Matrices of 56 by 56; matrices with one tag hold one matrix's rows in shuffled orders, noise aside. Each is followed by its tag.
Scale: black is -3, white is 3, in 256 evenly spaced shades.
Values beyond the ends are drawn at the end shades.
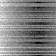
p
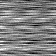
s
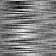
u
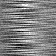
u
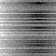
p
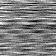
s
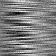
u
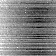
p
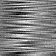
u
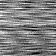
s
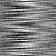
u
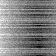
p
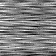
s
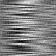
u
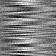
u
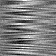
u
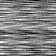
s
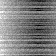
p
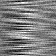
u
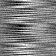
u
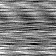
s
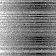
p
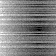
p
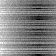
p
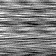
s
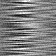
u
